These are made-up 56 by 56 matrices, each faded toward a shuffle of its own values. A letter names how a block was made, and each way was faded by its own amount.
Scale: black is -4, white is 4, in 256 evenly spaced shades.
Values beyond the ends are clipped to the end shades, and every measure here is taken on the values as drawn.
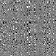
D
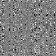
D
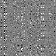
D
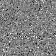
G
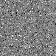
G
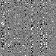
D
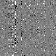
D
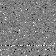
G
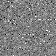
G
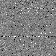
G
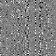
D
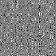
D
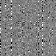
D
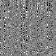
D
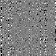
D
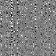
D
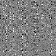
D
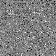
G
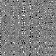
D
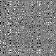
D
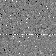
G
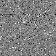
G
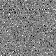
G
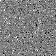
G
